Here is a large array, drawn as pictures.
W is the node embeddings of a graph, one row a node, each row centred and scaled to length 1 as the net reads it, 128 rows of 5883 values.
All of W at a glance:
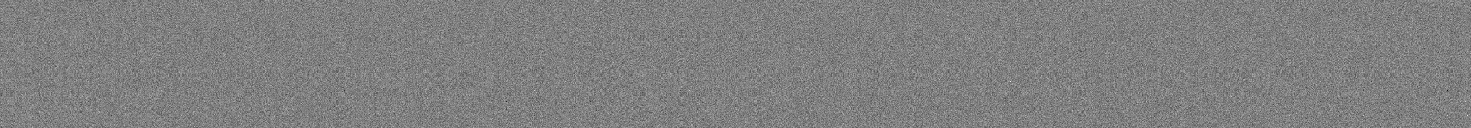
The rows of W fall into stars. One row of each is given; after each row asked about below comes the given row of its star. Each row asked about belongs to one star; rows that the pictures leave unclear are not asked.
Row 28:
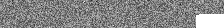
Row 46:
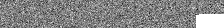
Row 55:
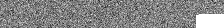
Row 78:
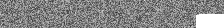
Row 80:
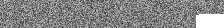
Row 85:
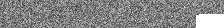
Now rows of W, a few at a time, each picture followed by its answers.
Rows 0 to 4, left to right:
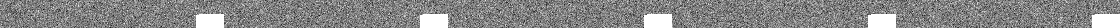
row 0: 78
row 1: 78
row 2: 28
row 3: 46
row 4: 78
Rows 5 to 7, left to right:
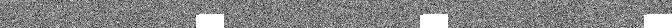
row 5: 28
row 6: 46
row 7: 55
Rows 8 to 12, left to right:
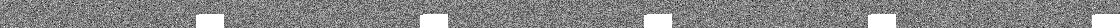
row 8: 80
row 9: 28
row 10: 28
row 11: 80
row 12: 78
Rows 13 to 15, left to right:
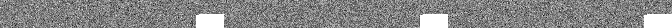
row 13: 80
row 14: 85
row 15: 78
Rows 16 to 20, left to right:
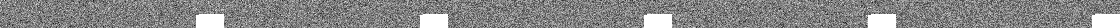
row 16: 46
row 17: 55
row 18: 85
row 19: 78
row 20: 28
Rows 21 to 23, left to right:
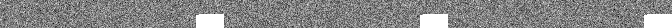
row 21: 46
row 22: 55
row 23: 85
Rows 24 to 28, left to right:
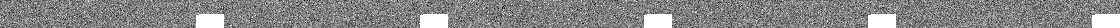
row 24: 55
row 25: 80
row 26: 85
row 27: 46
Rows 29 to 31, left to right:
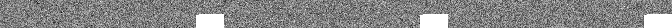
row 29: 85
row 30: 55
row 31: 80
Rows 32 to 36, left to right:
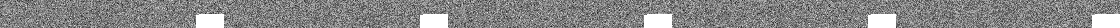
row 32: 55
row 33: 80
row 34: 46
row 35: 55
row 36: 55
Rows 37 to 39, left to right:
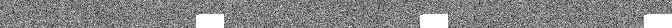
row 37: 55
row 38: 28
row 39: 28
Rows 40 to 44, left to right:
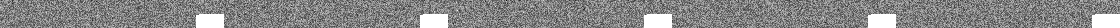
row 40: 28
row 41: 46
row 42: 55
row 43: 85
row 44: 28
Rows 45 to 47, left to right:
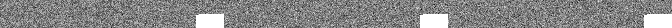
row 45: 55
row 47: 28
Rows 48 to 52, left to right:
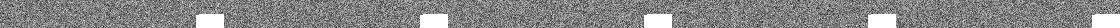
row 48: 46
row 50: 80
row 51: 55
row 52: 85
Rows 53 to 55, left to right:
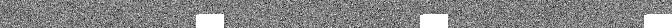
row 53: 78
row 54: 80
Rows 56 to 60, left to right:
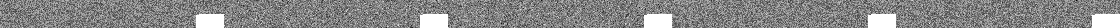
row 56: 78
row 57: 55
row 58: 46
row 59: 28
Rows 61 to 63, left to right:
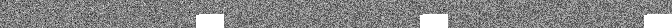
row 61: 46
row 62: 80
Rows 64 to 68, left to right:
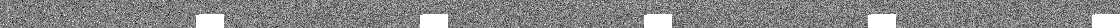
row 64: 85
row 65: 55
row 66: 46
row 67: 78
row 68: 78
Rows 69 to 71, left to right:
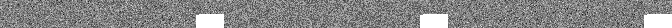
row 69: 28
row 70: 80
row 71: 80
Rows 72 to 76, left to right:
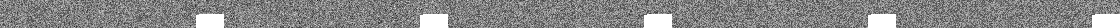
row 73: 46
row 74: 46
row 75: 85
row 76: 46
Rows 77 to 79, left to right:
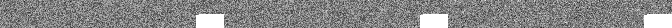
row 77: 78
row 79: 28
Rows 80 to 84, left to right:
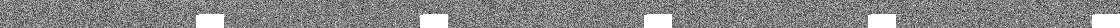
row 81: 28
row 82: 85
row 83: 85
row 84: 78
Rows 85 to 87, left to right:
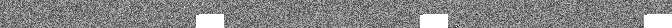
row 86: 28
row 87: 28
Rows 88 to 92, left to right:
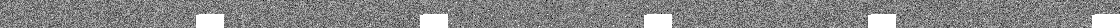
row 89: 80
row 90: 55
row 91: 80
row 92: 55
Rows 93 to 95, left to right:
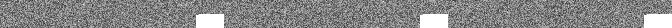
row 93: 55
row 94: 55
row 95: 55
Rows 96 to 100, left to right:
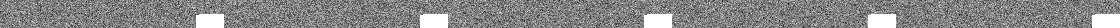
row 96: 46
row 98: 28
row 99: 78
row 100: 28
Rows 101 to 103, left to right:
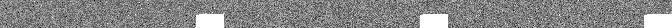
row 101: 28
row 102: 78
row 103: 80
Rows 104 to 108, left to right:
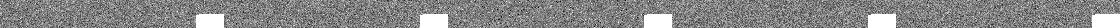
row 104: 78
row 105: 55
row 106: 85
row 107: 28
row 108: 28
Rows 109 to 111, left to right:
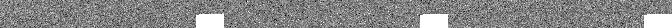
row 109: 28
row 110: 85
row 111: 78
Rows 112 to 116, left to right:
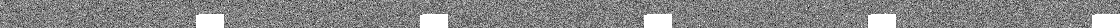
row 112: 78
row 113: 80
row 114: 28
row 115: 55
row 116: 55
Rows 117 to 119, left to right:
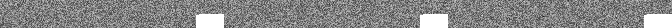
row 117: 28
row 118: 85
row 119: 80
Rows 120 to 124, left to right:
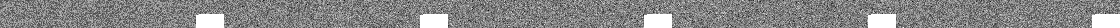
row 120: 55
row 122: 46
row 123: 28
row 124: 80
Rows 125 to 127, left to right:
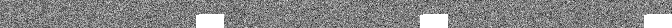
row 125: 80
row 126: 78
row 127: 55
